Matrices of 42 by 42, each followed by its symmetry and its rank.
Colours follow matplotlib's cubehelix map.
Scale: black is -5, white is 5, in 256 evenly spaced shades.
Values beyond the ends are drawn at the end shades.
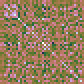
symmetric, rank five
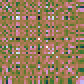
symmetric, rank three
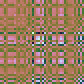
symmetric, rank two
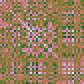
symmetric, rank five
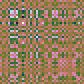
symmetric, rank two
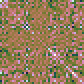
symmetric, rank five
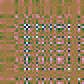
symmetric, rank two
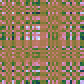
symmetric, rank two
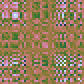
symmetric, rank three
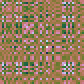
symmetric, rank three
